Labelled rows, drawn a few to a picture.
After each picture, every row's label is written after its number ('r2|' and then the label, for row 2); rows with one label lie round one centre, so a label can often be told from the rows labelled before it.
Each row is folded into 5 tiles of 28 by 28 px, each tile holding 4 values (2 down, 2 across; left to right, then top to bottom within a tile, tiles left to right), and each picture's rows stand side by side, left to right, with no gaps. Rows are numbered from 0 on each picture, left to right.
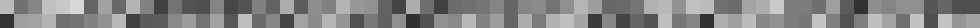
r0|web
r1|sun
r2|web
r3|sun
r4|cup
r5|web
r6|sun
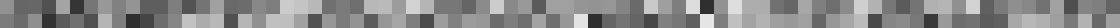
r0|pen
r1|sun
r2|cup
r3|web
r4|cup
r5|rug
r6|cup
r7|sun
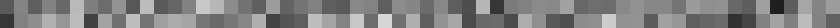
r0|sun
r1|web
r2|sun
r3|pen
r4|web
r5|pen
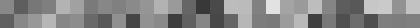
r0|web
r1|cup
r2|cup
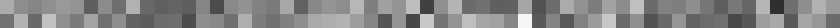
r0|web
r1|pen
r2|web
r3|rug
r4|web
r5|pen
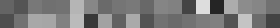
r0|sun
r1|pen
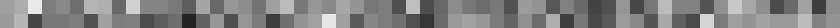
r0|cup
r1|pen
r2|web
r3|sun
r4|pen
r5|rug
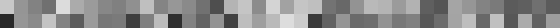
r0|web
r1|cup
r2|cup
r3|sun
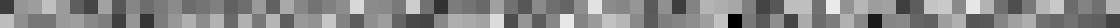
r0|rug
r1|sun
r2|web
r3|sun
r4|rug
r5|cup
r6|cup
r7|web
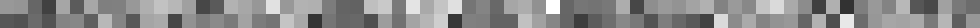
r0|pen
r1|cup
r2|cup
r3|cup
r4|pen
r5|web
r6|rug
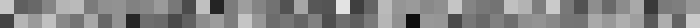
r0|web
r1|pen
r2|pen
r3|cup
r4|sun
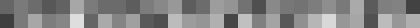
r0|sun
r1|sun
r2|sun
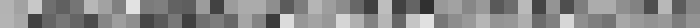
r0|cup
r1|pen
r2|rug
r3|rug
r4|rug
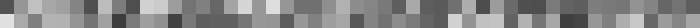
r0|rug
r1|cup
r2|web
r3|sun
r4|sun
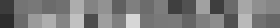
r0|sun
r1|pen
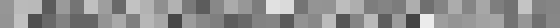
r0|cup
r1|cup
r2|web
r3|rug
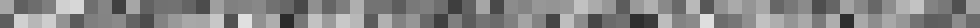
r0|web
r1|sun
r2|sun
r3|pen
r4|cup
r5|rug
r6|web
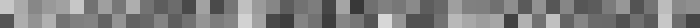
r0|web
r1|pen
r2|pen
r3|sun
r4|pen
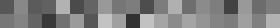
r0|pen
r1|rug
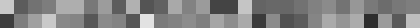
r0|web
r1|rug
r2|sun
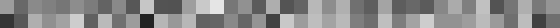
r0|sun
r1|web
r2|rug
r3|rug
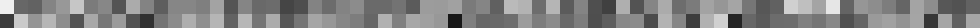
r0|web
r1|sun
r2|sun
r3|cup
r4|pen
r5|cup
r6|sun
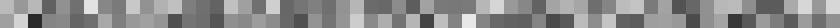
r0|cup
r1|cup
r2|sun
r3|web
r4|web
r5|cup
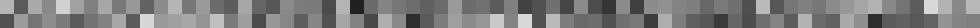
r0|web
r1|rug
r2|pen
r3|sun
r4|pen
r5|pen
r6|cup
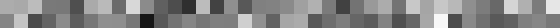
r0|cup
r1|pen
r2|cup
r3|cup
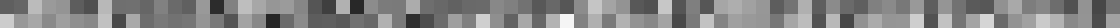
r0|rug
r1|pen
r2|pen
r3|sun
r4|rug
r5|rug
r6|sun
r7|rug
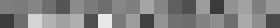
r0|sun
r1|pen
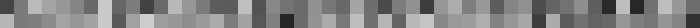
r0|rug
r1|rug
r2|sun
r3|rug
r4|pen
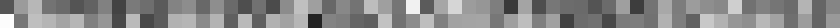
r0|rug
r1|sun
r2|cup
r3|rug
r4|pen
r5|rug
